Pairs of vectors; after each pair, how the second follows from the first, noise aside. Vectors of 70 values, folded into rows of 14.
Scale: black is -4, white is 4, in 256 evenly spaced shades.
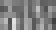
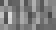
wrapped around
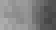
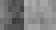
wrapped around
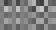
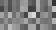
wrapped around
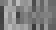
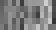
reversed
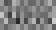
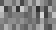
reversed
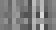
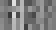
reversed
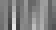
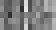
wrapped around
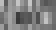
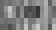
reversed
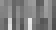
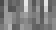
reversed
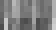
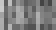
wrapped around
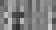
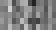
wrapped around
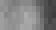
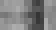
wrapped around
